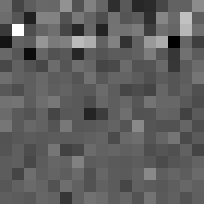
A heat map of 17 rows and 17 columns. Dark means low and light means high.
Histogram: skewed, a long tail of high values. Slope: none. Mirror symmetry: none. Stripes: none. Seam: horizontal, 30% of the way down, the bottom part calmer.
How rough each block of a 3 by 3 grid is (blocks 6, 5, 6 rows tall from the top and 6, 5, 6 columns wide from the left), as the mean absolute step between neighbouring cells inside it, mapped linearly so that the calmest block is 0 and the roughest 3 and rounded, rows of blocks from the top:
333 / 000 / 000
